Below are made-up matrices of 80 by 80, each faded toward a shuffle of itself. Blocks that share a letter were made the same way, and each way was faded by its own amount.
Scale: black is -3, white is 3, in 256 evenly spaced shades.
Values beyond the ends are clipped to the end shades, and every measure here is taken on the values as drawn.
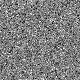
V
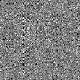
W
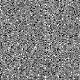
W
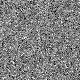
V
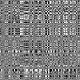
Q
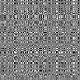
Q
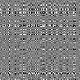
Q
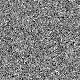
V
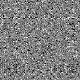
W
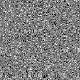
W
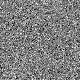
V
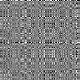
Q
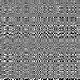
Q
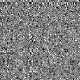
W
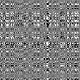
Q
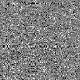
W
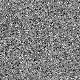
V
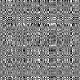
Q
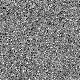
V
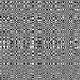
Q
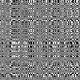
Q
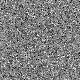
V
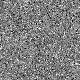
V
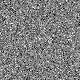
V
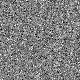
V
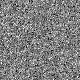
V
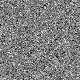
V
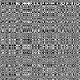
Q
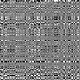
Q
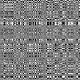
Q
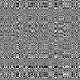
Q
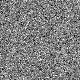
V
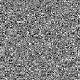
W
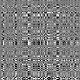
Q
